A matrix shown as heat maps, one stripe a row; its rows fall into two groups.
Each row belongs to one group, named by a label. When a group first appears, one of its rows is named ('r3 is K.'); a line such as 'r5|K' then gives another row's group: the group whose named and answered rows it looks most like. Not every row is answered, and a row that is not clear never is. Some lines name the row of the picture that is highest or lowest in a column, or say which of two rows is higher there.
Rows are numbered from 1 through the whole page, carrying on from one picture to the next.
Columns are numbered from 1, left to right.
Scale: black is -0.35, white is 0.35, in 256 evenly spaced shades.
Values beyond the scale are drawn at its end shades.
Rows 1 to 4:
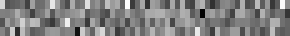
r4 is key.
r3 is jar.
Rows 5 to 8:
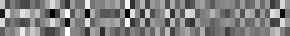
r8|jar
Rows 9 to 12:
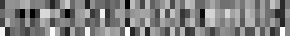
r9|jar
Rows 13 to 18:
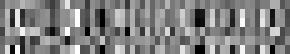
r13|jar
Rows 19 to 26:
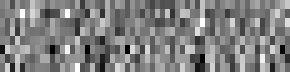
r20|jar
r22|key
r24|jar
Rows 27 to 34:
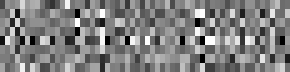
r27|jar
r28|key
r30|key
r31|jar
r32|key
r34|jar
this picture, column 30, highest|31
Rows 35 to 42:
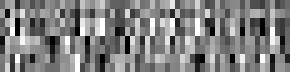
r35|key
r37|key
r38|key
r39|jar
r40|jar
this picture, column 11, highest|38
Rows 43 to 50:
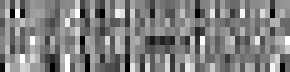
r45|jar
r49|jar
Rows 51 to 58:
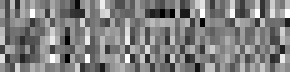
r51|key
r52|key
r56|jar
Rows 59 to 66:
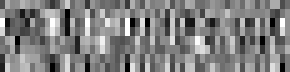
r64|key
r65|jar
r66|jar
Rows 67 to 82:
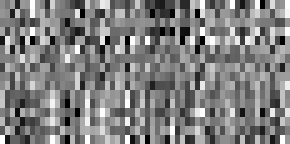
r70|key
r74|jar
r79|key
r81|key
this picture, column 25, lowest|79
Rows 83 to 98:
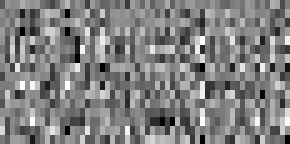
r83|jar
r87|key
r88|key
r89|key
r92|jar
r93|key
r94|jar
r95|key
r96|key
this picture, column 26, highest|97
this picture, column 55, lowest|90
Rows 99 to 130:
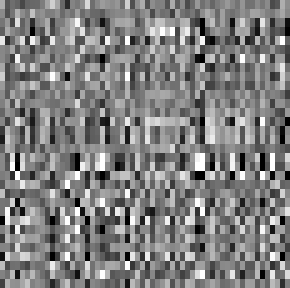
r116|key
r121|key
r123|jar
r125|jar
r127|jar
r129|key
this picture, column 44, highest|117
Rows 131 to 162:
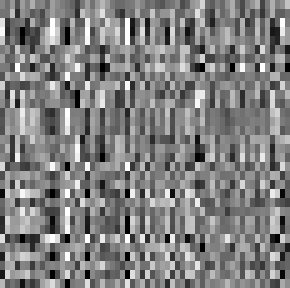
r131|key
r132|key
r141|key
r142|key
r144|jar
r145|jar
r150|jar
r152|jar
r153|key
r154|jar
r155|jar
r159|jar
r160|key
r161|jar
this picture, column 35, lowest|152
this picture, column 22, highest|133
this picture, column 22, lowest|138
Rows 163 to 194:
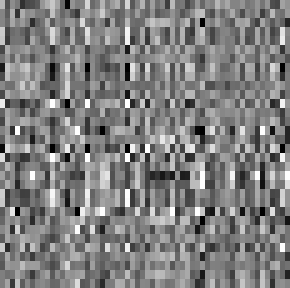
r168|jar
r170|jar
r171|jar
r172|jar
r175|jar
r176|jar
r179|jar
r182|key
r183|key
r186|key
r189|jar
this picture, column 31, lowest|182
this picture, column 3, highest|186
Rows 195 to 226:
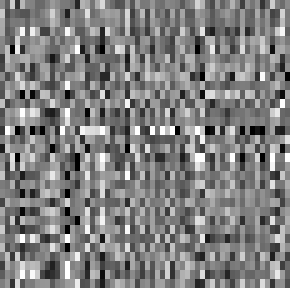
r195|key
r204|jar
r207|jar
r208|jar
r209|key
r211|jar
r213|key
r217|jar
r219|key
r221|jar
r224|jar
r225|jar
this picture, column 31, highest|209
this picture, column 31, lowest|200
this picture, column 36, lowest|209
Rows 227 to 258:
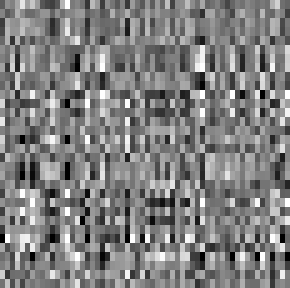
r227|jar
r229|jar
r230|jar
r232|key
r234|key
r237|key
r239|key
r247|key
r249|key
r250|jar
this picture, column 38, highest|253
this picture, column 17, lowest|251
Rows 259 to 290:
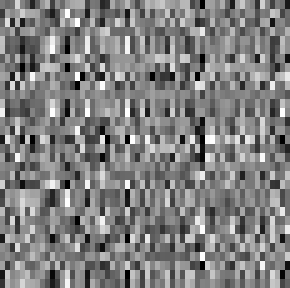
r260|jar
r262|key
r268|key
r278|key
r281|jar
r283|key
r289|jar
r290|jar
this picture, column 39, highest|274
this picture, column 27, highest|274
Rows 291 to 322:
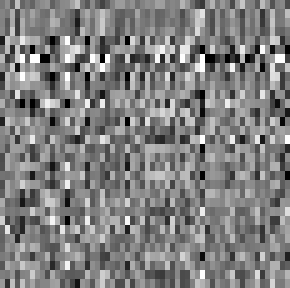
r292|key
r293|key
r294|key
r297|jar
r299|jar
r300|jar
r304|jar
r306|key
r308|jar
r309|jar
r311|jar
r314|key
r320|jar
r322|key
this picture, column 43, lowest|297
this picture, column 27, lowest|297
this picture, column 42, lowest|297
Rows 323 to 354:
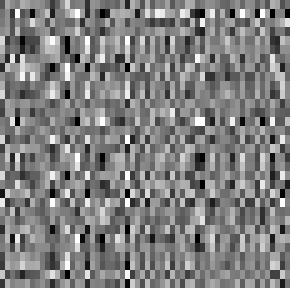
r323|jar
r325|key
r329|key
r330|jar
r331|jar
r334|jar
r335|key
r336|key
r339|jar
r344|jar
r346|key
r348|jar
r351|jar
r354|jar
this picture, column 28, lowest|324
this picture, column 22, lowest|324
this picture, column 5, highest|331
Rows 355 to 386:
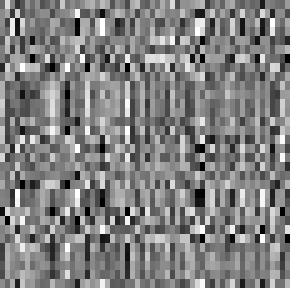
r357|key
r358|key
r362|jar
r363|key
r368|key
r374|key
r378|jar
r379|key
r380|key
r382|jar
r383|jar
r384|jar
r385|jar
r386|key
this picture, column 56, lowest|375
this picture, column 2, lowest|379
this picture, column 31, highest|361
